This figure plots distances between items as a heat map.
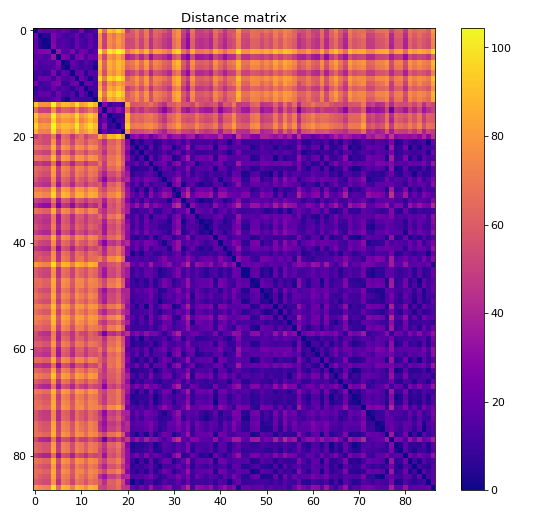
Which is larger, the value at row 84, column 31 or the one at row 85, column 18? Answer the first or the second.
the second
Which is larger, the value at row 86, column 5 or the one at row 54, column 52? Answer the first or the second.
the first
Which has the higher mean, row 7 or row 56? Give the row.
7
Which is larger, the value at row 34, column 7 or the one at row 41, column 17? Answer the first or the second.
the first
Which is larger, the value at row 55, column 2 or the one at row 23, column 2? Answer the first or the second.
the first
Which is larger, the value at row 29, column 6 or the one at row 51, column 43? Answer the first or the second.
the first
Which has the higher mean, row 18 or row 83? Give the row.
18
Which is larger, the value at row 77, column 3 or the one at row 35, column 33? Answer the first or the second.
the first
